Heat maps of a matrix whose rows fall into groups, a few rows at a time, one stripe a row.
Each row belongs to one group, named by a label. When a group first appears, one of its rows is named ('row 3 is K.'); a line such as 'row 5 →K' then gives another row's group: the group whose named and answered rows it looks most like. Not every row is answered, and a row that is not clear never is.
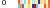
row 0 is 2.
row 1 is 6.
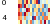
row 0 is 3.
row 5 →6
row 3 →3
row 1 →3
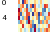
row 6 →2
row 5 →6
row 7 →6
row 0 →3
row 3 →2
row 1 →6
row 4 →3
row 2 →3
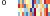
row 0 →6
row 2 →6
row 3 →6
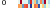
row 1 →3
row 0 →6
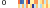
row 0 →3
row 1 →2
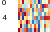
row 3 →3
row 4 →6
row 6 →6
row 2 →2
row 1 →6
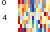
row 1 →2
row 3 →6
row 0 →2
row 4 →2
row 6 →6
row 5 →2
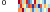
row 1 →6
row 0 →3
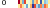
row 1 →6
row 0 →3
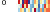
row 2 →6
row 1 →2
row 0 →3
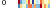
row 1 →6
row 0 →2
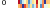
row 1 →3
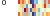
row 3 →2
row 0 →2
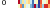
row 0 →2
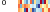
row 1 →2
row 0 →6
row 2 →2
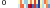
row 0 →6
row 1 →6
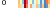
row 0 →3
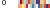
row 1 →2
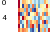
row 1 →3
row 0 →2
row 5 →3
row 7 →2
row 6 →3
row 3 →3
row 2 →2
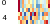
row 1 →2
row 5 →6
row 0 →2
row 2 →3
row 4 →3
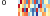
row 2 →2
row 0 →6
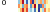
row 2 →2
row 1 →3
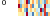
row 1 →2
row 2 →6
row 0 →3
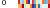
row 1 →2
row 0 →3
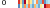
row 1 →6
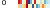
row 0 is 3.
